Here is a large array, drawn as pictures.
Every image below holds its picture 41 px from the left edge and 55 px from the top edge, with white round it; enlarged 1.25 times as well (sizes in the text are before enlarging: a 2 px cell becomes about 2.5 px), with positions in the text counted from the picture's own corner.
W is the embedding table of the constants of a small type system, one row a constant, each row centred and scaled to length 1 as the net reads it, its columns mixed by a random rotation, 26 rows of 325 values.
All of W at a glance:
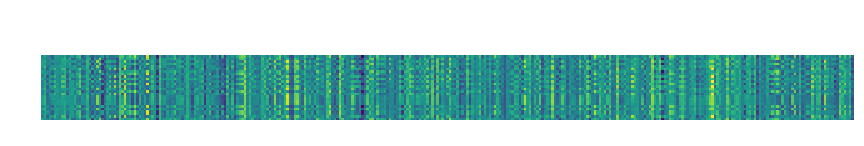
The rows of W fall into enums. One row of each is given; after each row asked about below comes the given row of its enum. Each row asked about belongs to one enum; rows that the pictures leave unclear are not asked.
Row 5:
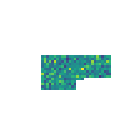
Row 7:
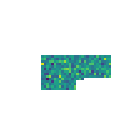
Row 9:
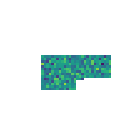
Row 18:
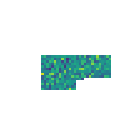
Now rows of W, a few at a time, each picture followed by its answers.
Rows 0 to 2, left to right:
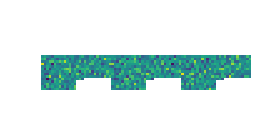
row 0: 7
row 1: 9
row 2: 18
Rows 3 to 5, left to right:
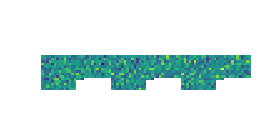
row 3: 9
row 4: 18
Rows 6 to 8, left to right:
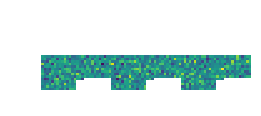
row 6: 9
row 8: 5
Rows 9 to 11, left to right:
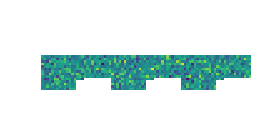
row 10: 5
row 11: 7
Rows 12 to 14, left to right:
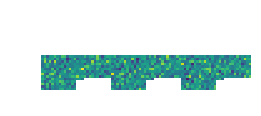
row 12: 5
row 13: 18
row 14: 7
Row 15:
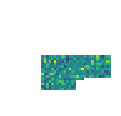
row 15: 5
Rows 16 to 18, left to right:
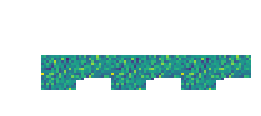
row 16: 18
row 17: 18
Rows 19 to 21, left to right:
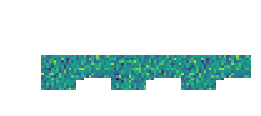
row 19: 18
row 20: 7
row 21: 18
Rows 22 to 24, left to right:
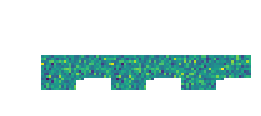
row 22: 7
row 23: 7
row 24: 5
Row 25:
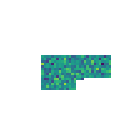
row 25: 9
